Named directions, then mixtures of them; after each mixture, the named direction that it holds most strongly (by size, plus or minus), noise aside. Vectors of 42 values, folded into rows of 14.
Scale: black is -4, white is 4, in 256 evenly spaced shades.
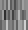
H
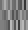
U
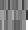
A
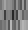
U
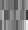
A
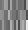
U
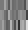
U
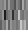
H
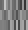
U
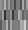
H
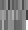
A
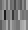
H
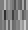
H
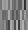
U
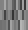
U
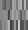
U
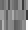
A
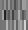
H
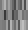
U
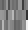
A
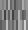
H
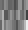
A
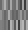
U
